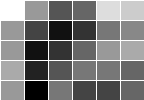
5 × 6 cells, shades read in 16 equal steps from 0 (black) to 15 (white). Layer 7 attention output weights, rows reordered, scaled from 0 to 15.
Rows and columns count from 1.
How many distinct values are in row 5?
5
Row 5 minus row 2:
0 -4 6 1 -3 -2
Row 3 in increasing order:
1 3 6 9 9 10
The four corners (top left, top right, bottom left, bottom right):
15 12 9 6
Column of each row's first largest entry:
1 1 6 1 1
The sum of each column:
52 16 21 26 40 42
